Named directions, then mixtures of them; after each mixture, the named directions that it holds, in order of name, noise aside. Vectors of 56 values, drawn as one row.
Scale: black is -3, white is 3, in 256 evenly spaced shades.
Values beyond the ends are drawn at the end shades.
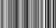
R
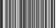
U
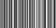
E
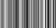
R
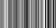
R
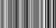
R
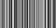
E, R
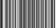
U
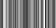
R, U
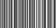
E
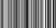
R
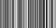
E, R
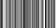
R, U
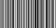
E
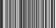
U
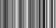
R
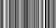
R, U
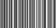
E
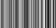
R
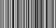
E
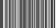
U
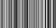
E, R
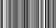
R, U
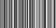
E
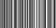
E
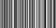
E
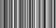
E, R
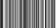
R, U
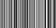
E, R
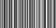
E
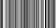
R, U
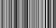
E, R
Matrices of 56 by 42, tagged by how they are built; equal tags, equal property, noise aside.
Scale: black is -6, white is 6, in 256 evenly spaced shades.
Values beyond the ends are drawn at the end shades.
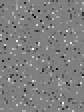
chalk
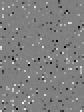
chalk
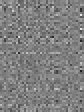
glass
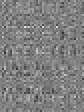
glass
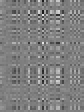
glass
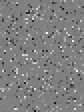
chalk
